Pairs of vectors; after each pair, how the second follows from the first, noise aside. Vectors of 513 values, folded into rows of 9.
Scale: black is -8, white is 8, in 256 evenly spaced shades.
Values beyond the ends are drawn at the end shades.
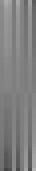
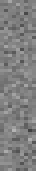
shuffled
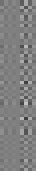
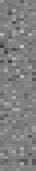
shuffled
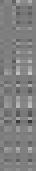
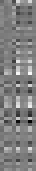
scaled up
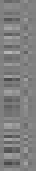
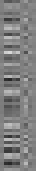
scaled up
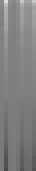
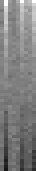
scaled up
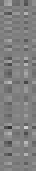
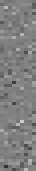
shuffled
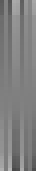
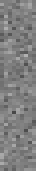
shuffled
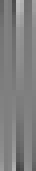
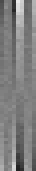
scaled up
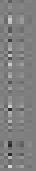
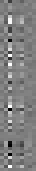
scaled up
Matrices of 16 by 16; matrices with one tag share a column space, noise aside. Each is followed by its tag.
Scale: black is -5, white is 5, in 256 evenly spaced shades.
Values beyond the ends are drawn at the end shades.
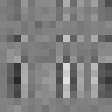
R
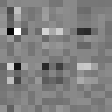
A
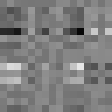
A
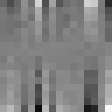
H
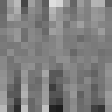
H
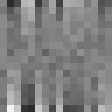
H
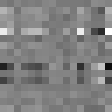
A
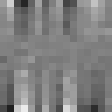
H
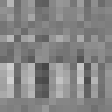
R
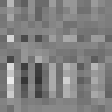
R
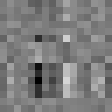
R
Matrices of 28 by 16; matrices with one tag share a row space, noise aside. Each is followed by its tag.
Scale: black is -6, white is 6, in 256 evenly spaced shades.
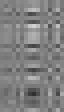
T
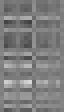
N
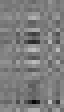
T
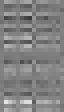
N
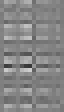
N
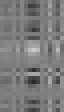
T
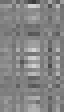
T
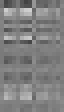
N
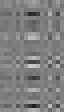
T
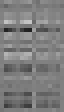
N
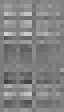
N
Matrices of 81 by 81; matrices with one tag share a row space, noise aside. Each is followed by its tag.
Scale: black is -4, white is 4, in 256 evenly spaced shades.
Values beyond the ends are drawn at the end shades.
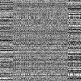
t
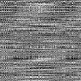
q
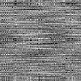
q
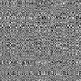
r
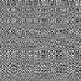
r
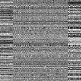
t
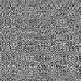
r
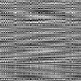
q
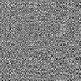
r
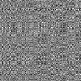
r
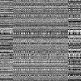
t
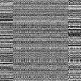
t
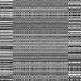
t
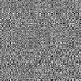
r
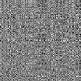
r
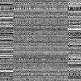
t
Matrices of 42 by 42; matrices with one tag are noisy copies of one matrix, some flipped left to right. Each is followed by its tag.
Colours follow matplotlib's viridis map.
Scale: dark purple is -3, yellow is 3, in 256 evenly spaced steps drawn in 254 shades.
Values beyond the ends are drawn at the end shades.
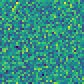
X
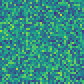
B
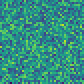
B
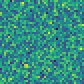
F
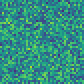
B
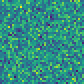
F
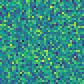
F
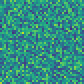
X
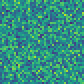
F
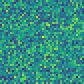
B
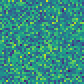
B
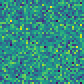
B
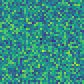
B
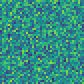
X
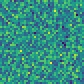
F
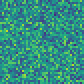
B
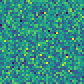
X
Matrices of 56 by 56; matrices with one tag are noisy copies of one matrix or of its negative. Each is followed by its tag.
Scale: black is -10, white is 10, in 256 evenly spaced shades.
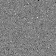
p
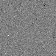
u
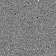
p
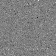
p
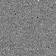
p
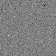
u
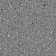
u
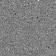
p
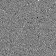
p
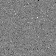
p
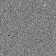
u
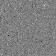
u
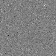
u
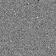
p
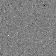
u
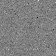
p
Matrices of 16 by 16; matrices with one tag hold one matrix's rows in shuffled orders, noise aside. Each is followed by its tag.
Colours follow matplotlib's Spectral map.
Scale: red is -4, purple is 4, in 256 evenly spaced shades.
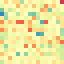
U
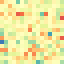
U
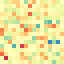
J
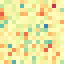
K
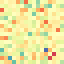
K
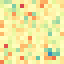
J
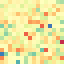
U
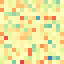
J
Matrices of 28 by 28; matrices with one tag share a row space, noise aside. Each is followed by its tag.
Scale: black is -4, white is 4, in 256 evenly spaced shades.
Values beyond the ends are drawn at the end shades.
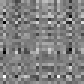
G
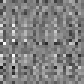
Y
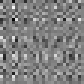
Y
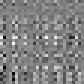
Y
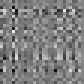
Y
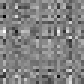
G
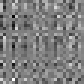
Y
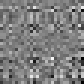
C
